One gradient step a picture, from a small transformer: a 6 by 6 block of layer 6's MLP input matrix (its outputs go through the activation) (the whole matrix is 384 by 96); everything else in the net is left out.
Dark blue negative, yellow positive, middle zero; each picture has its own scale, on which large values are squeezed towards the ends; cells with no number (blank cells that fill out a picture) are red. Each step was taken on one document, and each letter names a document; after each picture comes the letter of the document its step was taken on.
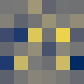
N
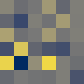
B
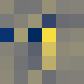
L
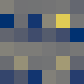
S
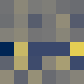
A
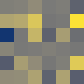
S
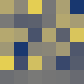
N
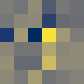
L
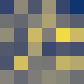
N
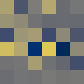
B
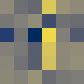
L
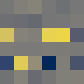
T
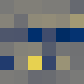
T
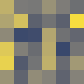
B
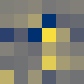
L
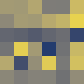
N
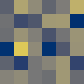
B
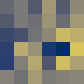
A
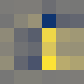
L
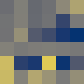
S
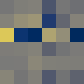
L
